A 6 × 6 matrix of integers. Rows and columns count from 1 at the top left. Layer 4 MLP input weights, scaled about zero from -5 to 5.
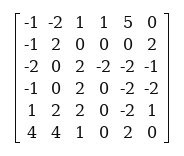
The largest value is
5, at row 1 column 5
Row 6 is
4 4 1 0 2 0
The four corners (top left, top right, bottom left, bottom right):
-1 0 4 0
